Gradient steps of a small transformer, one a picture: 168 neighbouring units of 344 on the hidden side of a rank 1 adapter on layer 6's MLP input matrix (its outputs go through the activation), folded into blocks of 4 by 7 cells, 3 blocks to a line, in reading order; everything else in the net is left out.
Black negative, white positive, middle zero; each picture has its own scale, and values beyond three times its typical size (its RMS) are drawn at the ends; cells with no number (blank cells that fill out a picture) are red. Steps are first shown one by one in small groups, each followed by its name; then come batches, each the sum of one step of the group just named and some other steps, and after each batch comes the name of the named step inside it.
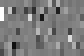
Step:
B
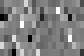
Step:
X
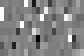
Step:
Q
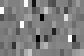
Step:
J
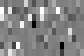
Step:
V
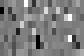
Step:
Q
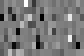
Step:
B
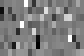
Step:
Q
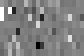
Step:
B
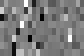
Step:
X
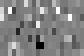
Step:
V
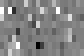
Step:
V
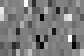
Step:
J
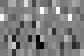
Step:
V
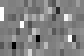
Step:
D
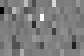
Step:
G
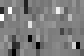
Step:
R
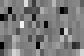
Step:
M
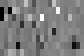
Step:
G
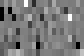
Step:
M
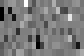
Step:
M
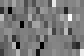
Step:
M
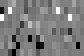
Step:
R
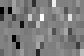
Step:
G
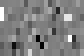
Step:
D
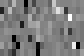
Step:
R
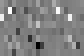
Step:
R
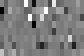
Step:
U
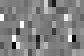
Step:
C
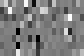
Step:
U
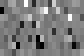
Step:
U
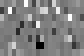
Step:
U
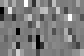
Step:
U
